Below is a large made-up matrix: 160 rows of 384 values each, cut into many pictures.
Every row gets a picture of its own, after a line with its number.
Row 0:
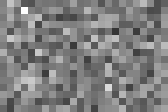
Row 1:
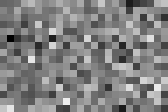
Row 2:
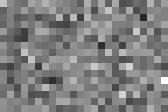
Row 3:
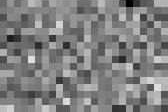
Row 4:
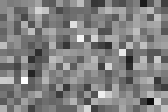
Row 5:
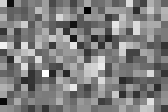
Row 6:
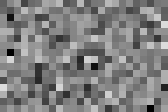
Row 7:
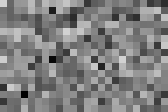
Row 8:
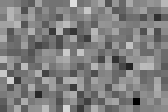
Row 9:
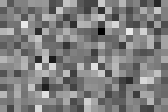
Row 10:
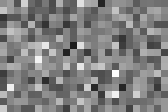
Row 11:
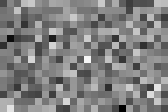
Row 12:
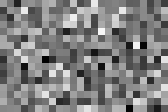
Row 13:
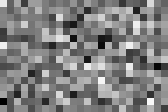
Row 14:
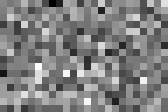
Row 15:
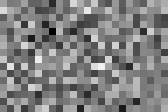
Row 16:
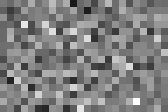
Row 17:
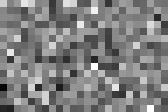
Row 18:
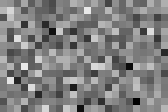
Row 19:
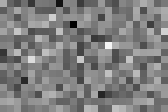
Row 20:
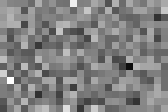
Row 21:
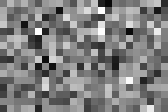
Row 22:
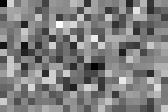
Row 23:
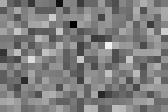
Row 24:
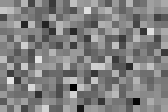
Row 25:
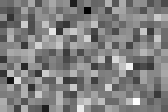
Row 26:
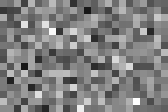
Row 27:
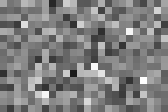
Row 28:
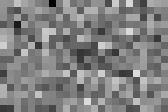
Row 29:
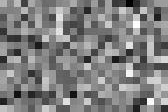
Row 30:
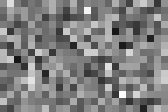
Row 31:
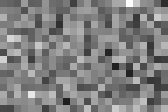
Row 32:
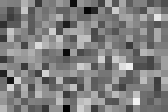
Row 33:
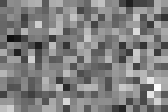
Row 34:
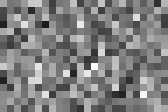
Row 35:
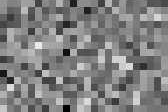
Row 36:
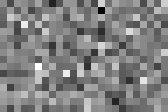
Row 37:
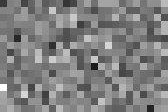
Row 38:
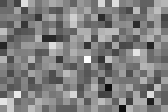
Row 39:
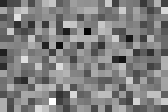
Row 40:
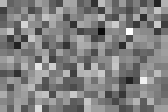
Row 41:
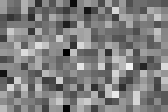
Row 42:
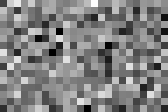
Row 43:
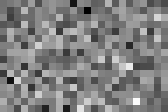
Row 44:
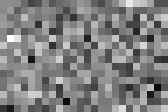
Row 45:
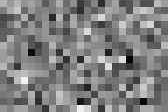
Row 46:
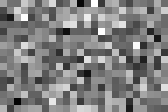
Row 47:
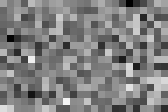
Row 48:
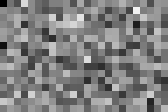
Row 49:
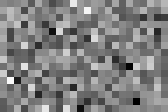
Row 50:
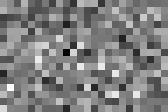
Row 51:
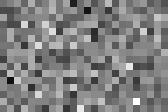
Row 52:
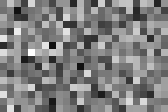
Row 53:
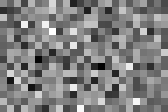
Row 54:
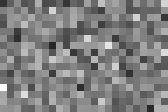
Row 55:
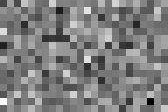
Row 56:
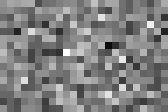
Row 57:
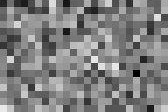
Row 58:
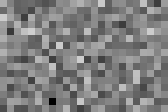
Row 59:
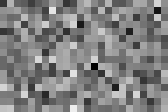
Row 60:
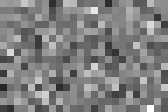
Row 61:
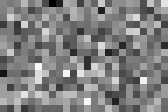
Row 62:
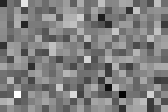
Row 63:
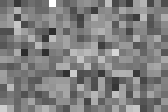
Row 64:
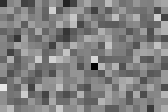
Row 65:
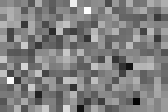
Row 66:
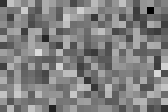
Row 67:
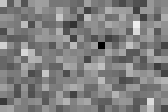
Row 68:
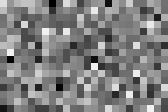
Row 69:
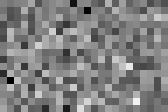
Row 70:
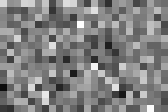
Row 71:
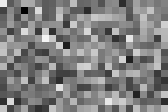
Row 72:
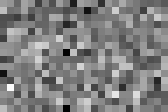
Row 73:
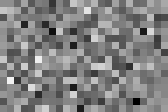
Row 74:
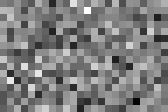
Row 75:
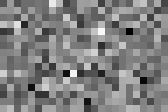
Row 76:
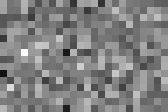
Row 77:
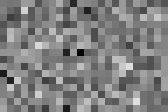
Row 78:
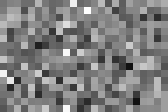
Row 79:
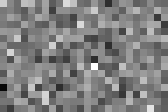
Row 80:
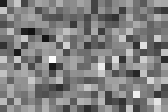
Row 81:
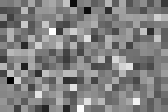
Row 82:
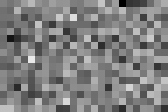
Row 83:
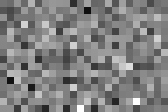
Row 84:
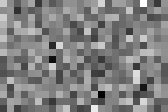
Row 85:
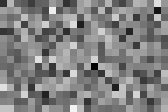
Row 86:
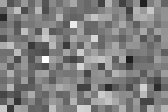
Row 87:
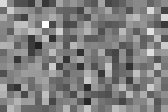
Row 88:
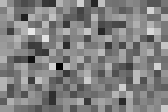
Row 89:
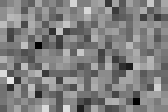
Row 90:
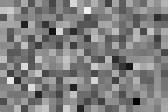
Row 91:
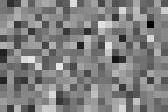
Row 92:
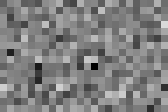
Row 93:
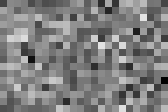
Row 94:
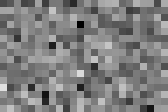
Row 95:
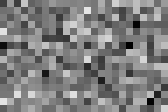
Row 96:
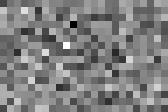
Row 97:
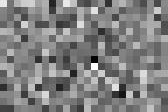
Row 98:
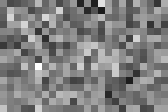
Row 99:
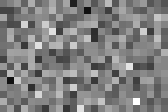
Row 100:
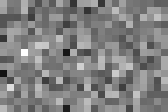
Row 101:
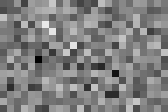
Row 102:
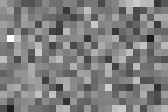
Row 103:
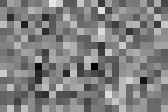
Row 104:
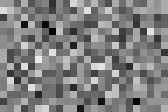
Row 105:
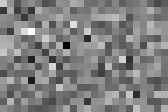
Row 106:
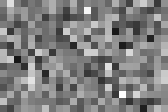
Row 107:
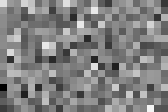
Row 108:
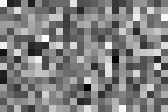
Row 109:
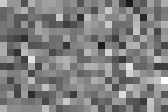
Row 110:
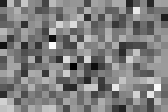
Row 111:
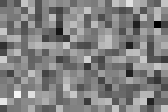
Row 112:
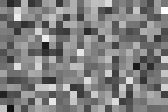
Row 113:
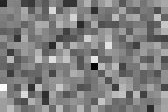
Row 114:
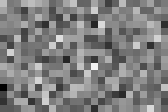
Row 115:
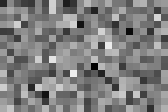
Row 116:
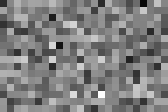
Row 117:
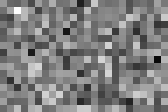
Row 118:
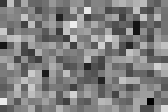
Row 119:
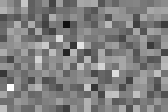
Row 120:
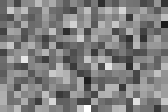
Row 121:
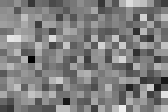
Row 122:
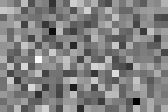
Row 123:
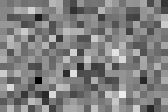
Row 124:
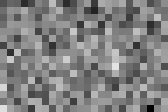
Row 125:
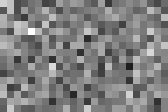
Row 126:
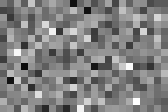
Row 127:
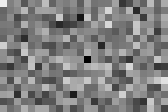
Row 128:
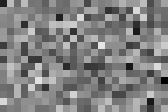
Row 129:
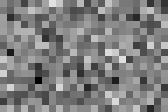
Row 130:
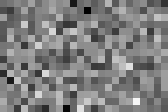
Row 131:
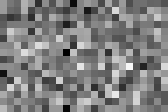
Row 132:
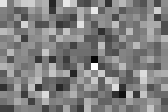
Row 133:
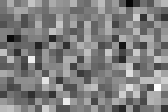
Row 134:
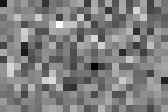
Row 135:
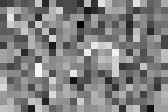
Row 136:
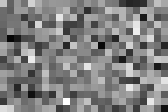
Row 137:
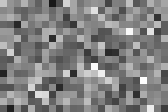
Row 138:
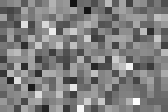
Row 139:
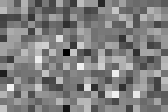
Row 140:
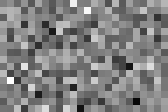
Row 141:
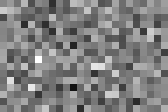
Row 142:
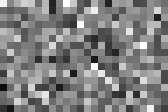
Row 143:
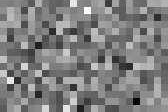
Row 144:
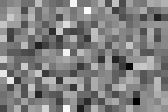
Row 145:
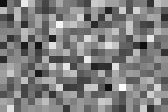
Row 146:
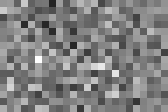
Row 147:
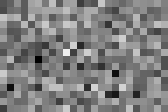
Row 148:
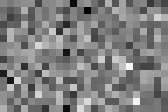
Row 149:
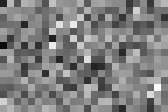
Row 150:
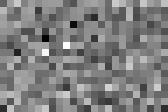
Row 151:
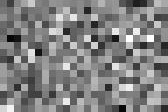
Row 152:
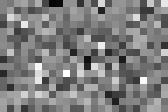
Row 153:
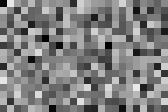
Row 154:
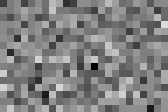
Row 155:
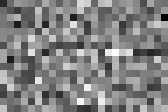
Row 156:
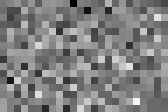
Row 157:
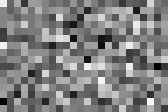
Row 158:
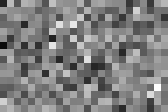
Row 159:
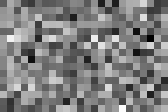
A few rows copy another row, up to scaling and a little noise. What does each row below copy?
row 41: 131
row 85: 59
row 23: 19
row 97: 132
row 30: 106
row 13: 157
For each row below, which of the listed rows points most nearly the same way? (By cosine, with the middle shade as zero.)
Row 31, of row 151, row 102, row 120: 102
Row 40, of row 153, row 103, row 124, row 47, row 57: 124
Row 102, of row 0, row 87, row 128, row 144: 0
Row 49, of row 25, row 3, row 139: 3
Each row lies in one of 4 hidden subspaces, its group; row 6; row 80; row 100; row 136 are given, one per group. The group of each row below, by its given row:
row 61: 6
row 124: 6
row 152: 6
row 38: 136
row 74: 100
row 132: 6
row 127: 136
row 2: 136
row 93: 136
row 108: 80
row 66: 80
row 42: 80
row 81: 100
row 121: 136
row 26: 100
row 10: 100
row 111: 136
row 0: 136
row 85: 6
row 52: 80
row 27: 6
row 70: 6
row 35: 100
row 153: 80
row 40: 6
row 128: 136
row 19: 80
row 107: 6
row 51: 100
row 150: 80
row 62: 136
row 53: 100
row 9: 6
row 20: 100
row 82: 136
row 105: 80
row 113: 6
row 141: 100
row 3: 136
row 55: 136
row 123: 6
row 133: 136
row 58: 80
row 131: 100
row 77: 100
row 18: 100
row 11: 136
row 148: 100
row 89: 100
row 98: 6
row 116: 80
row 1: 136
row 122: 100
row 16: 100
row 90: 100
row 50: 100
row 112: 80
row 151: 136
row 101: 100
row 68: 6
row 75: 6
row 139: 100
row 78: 100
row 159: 136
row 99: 100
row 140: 100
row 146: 100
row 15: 100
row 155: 80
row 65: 100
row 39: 80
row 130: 100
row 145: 136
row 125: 80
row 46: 80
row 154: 6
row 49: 100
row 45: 80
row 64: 6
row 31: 136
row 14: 6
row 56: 80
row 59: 6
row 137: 6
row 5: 136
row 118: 136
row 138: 100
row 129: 6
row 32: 100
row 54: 6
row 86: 80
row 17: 6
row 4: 80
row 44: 136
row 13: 136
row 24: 100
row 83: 100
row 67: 136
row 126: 100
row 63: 6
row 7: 6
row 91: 80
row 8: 100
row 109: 136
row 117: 80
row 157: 136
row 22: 136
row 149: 136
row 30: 136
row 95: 136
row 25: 100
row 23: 80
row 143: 100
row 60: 6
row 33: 136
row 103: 6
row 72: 100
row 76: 100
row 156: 100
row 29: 136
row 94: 6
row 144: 100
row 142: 6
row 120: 80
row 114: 6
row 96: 80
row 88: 80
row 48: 136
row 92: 6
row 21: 6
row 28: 6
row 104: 100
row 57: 6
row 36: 6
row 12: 80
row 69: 100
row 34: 6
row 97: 6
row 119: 100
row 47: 136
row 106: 136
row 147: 100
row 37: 6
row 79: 6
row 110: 136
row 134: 136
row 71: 80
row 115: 6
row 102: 136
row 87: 80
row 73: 100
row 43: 100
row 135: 6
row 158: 136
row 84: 80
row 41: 100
